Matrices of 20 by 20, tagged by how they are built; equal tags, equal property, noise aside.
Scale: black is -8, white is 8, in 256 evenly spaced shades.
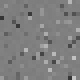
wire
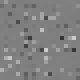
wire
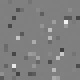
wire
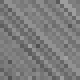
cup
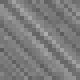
cup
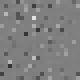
wire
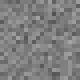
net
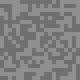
net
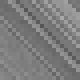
cup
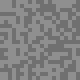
net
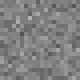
net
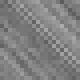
cup
